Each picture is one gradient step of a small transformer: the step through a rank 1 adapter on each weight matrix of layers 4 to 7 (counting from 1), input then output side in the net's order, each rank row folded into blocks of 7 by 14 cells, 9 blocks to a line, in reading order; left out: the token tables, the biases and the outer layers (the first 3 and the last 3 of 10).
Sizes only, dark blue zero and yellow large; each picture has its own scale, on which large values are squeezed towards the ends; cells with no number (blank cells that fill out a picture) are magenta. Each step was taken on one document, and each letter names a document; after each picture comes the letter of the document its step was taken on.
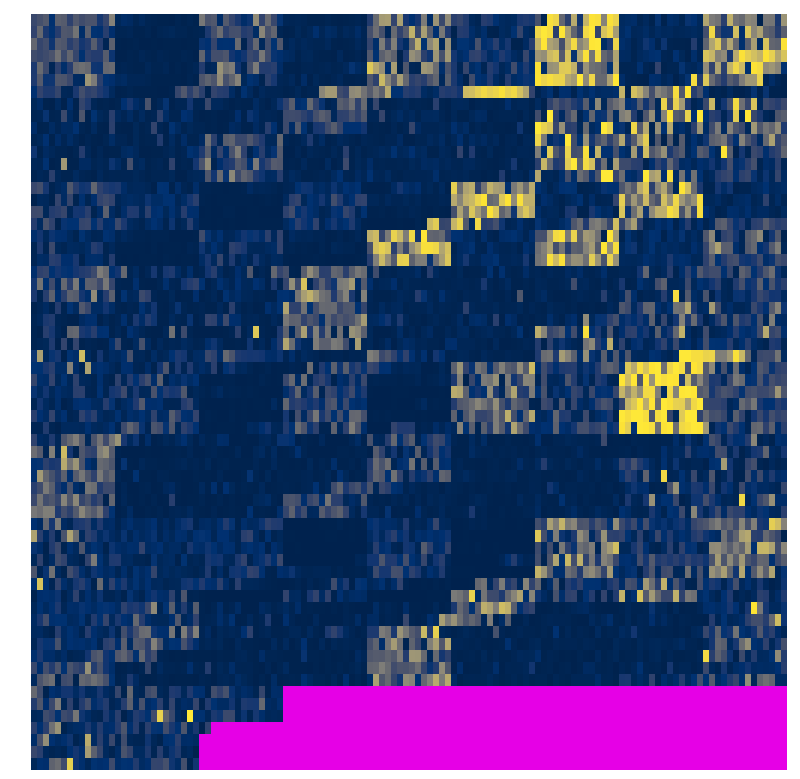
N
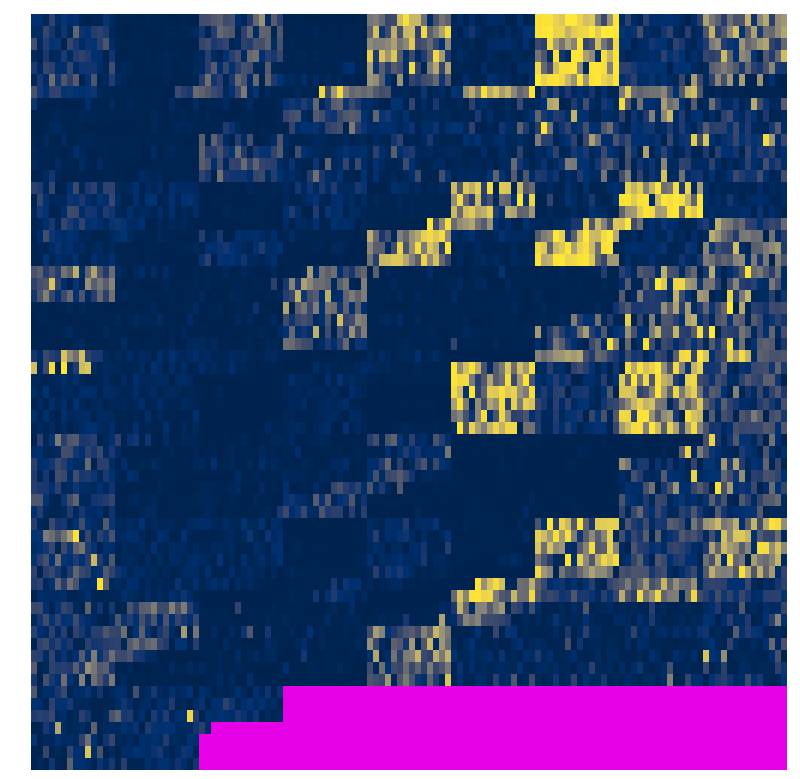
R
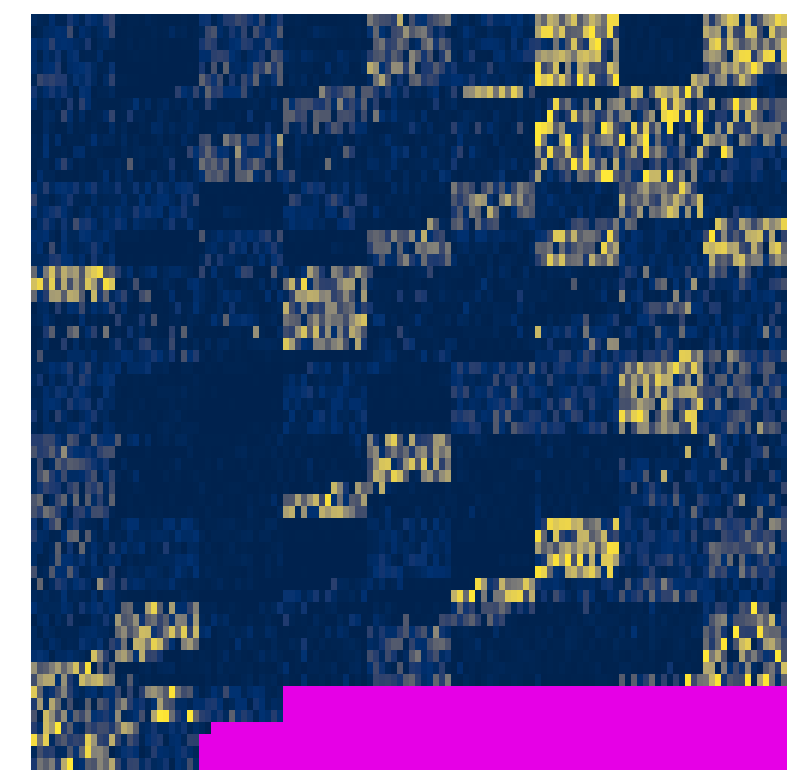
N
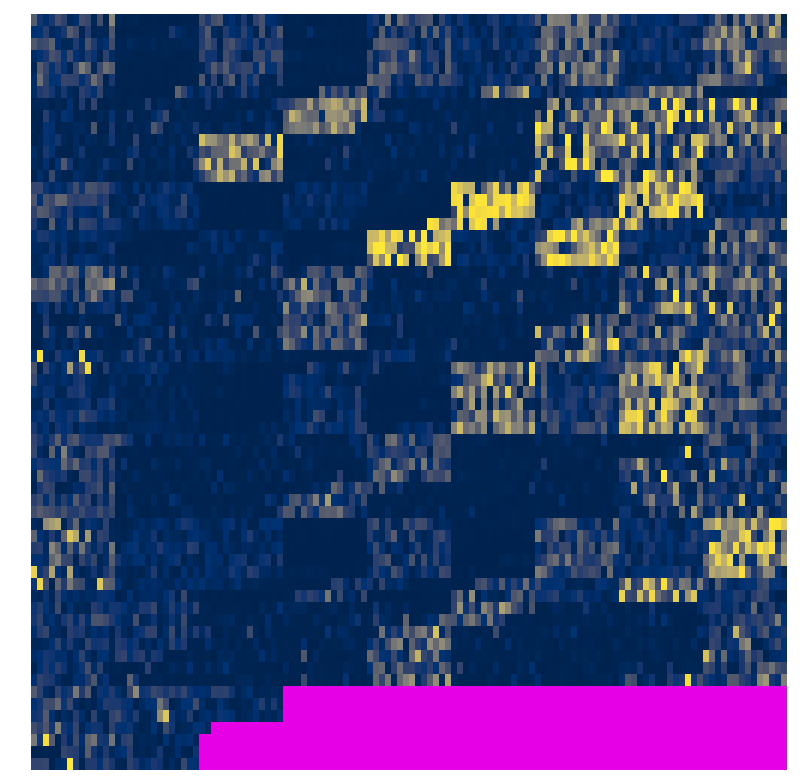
N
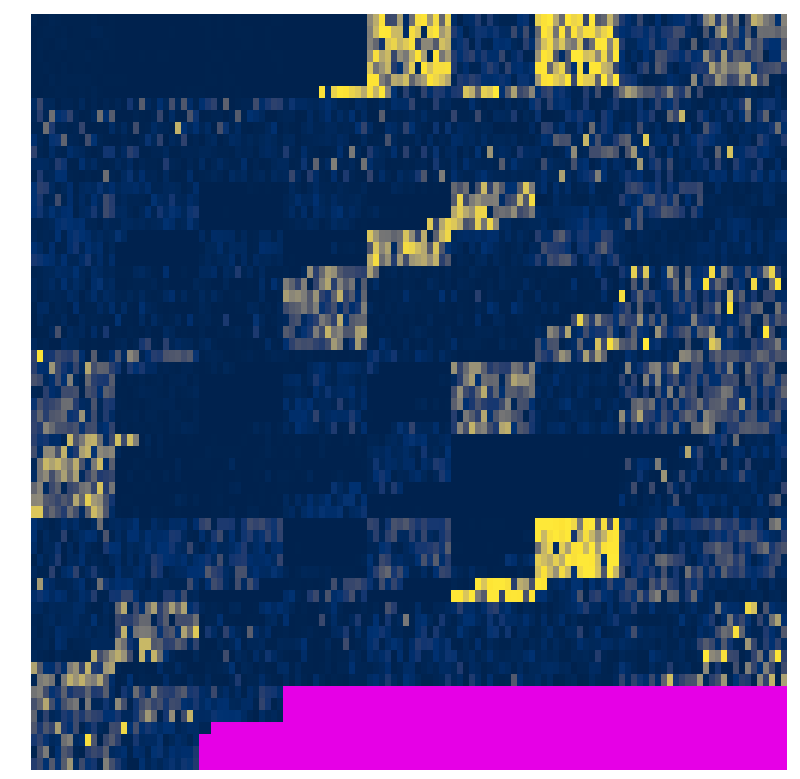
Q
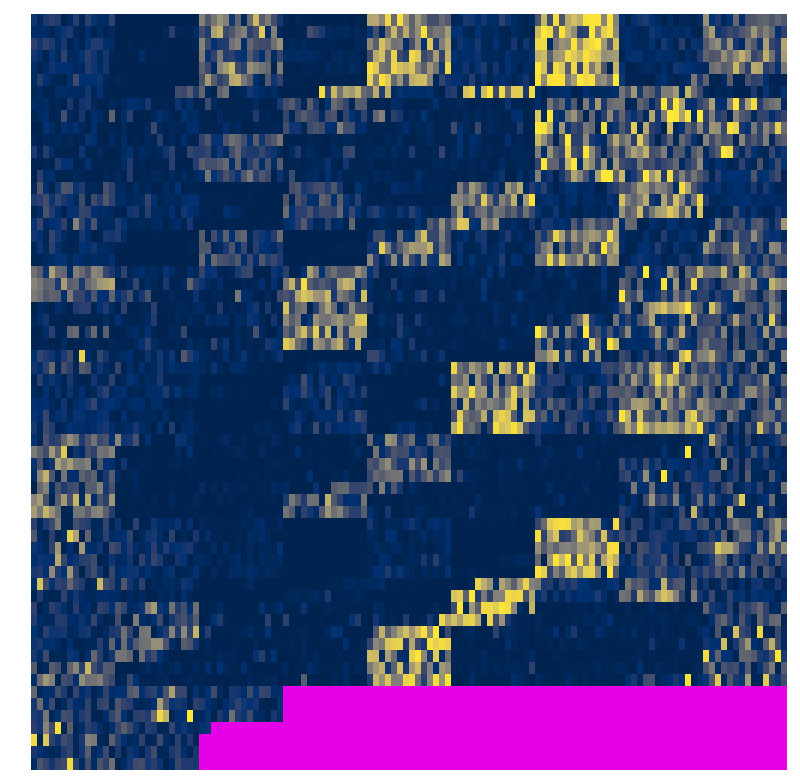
N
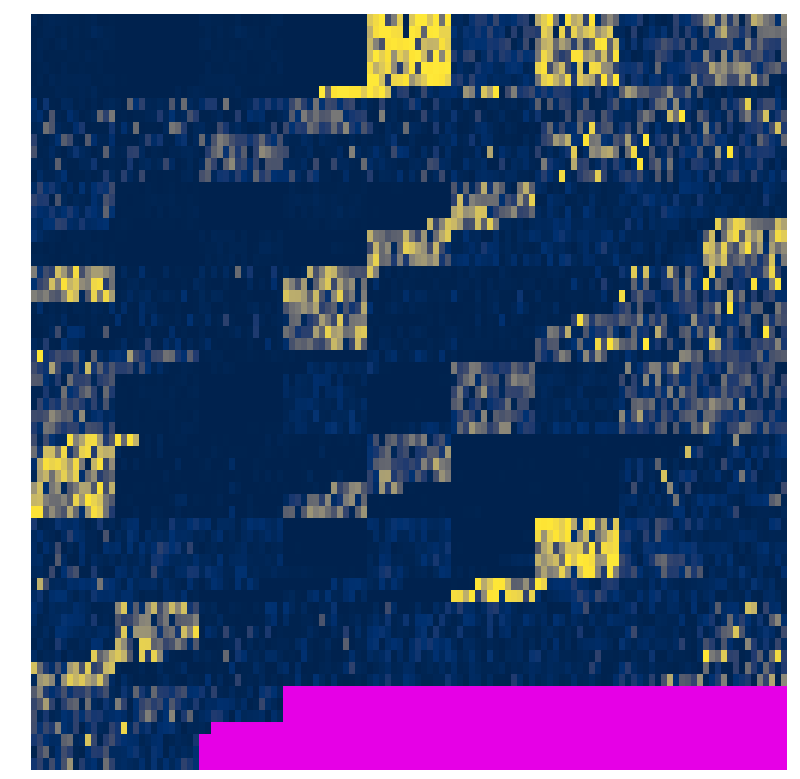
Q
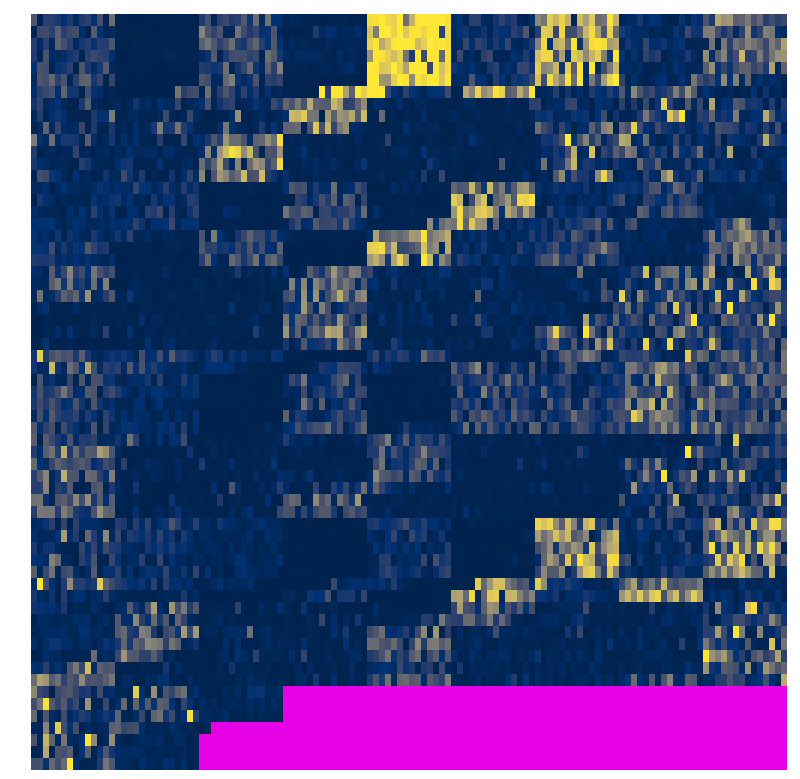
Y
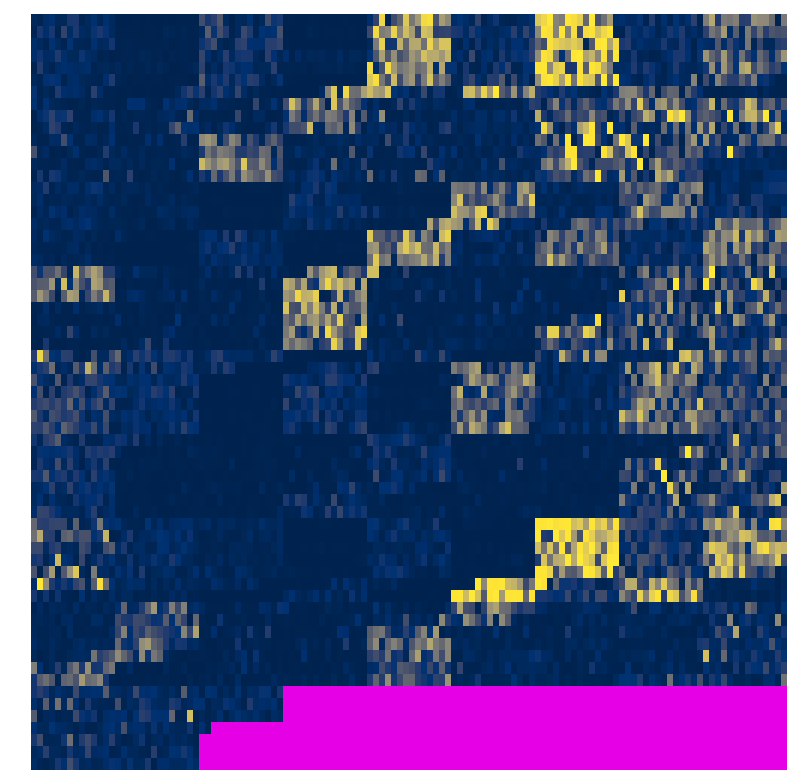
Q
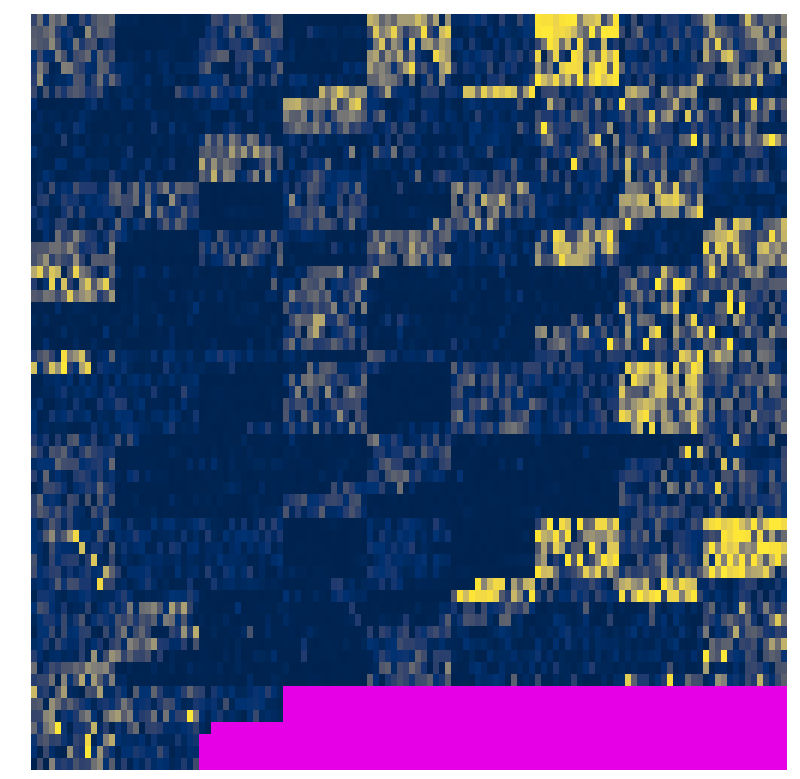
R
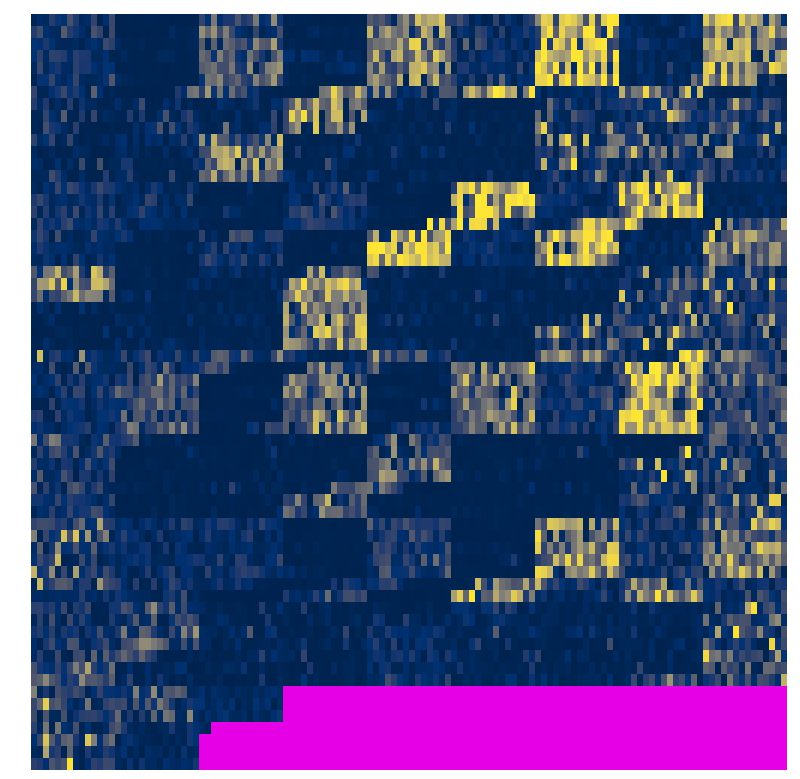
Y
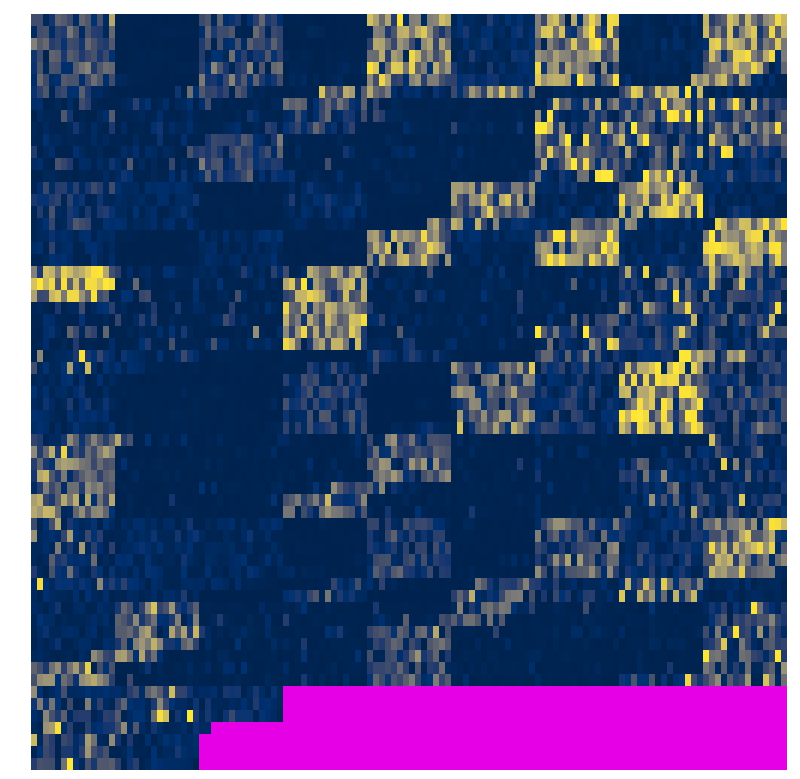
N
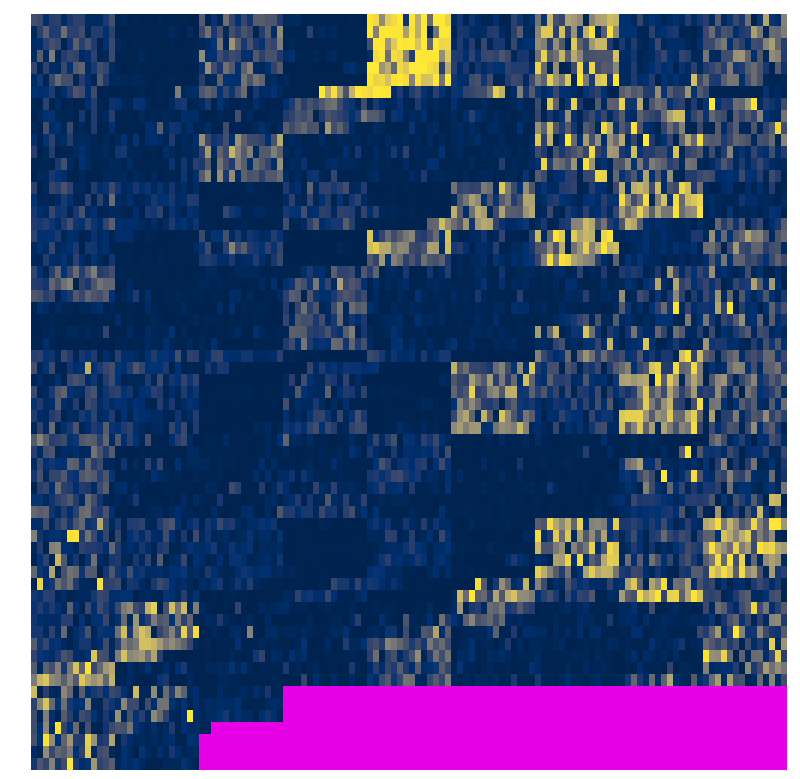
Y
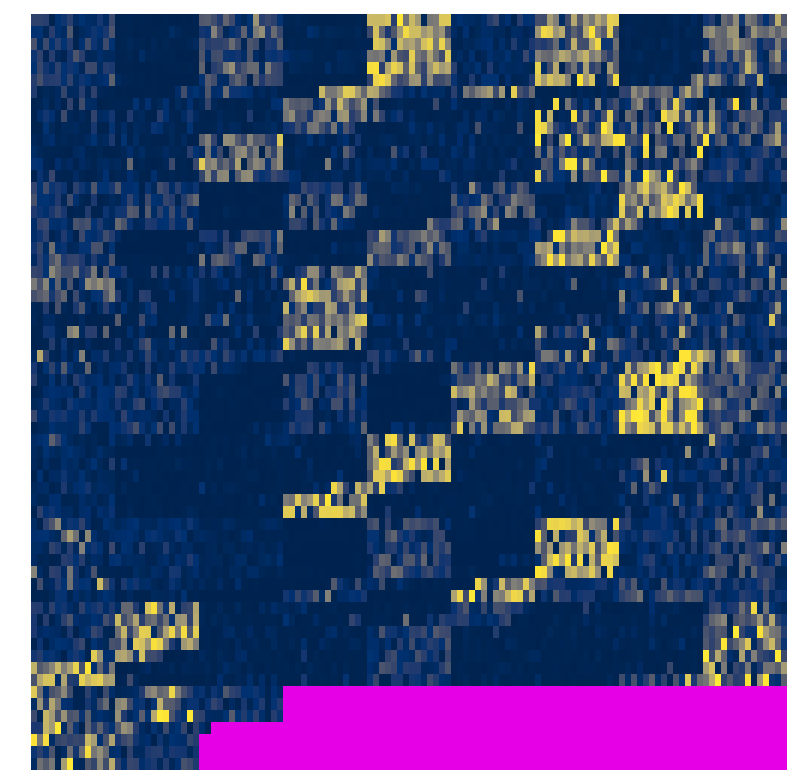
N
